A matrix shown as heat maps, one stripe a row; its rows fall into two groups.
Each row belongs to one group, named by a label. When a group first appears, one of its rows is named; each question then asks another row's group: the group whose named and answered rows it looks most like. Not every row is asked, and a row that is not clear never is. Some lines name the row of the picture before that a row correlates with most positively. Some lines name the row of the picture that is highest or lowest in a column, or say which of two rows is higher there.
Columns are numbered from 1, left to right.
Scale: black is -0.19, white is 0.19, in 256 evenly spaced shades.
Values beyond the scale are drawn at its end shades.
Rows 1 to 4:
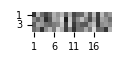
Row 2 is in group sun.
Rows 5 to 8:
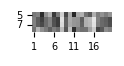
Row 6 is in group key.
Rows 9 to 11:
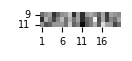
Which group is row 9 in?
sun
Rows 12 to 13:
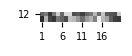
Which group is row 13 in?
key
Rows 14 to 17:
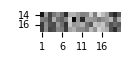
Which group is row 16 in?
key
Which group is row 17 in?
key
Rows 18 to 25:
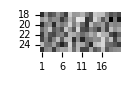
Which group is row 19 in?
key
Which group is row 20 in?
sun
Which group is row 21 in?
sun
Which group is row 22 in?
key
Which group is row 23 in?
sun
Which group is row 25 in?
sun
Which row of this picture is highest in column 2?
19
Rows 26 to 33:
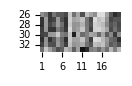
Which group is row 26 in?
key
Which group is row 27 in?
key
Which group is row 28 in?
key
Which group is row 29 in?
key
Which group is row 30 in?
sun
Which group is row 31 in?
key
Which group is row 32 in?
key
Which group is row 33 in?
sun
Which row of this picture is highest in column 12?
26
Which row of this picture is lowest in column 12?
33
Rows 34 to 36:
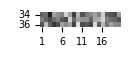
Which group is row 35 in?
key
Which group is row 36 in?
sun
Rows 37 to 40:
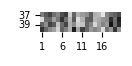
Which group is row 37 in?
key
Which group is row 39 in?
key
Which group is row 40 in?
sun
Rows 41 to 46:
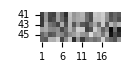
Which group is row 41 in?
key
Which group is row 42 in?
key
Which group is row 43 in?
sun
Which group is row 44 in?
key
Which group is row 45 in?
key
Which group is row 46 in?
sun
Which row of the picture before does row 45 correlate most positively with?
39
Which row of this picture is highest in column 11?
44
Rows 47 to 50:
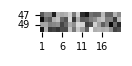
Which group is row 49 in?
key
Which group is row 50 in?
key
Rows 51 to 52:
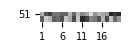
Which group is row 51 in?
key
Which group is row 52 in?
sun
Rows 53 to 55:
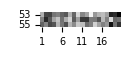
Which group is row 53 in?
key
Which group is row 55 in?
key
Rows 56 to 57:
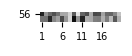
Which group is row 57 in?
sun
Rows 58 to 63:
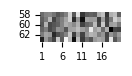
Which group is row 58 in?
sun
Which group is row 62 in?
sun
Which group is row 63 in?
sun
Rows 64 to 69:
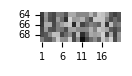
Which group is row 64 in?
key
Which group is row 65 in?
key
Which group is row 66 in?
sun
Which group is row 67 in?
key
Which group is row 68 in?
sun
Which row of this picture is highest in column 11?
65
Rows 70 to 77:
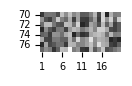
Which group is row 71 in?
sun
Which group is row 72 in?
sun
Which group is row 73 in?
key
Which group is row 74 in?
sun
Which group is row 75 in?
key
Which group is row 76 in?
key
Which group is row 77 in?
sun
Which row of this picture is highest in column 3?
72
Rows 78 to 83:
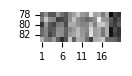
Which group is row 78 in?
key
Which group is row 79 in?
key
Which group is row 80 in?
key
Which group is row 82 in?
key
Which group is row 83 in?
key
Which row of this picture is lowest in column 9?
83
